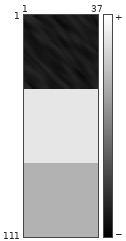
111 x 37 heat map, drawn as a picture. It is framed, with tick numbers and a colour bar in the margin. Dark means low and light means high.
The table splits into 3 rows of 1 panel. Panel 1,1: very low, slanting down to the right, faint in contrast. Panel 2,1: very high, flat. Panel 3,1: high, flat.
